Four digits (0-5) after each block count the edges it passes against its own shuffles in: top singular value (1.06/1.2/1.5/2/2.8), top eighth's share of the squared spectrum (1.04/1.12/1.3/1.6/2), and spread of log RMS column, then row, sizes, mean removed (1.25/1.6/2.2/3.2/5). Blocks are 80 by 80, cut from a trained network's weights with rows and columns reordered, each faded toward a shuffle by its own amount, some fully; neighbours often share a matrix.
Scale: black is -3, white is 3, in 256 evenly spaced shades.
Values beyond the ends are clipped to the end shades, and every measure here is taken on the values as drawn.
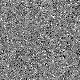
2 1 0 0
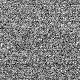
2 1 0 0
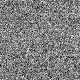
1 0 0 0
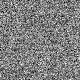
0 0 0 0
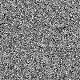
0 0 0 0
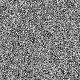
0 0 0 0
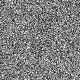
0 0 0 0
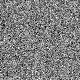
0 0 0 0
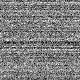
4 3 1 2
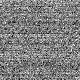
3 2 0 0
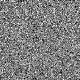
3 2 0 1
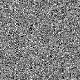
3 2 1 1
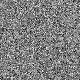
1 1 0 0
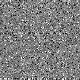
3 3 0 2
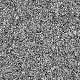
1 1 0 0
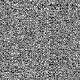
3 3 2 2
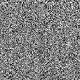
3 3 1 1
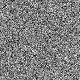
2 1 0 0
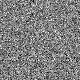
1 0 0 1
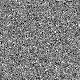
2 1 0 0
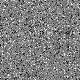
2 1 0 0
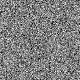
2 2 0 1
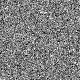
1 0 0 0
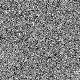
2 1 0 0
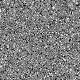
2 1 0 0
